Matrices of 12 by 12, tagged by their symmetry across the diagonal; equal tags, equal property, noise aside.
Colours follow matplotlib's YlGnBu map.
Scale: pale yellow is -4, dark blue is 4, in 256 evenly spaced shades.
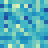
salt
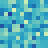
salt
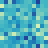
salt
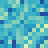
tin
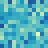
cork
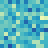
cork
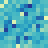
tin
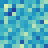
tin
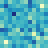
tin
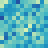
tin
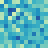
tin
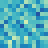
salt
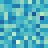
salt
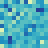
tin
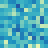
cork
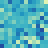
salt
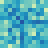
tin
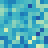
salt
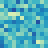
cork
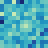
tin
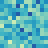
cork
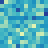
cork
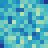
tin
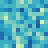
cork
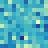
salt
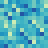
salt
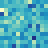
cork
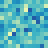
cork
